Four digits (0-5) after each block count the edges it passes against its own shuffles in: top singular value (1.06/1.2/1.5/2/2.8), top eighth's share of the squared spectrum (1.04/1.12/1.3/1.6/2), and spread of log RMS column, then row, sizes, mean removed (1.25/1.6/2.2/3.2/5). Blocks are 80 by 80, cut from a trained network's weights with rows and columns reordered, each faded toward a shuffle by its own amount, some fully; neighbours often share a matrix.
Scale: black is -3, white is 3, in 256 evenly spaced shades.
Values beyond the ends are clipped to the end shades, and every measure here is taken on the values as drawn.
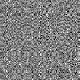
4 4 2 2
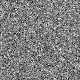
0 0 0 0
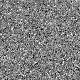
1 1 0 0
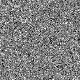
2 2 0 1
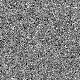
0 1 0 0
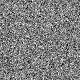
0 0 0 0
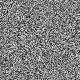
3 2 0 1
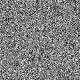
1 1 0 0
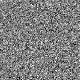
3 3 1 1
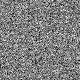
0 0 0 0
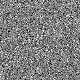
1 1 0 0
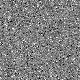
1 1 0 0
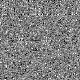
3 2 0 1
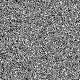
0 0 0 0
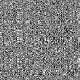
3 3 1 2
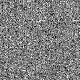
2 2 0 1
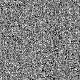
2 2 0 1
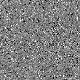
3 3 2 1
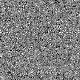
2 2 0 1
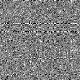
4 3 1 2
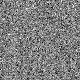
0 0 0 0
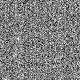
3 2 0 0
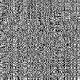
4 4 1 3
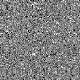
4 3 2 1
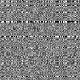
5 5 2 4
